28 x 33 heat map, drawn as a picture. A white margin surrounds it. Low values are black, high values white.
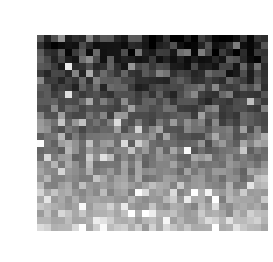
Slope: up to the bottom. Odd rows or columns: none. Stripes: none.
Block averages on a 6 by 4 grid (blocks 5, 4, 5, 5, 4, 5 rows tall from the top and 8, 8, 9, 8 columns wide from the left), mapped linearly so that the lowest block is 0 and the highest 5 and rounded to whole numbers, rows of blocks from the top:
1000
1111
2222
3333
4444
5555
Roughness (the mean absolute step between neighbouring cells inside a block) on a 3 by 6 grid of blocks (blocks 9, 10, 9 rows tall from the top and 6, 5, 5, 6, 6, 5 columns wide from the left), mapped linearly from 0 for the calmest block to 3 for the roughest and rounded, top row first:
331122 | 223111 | 012110
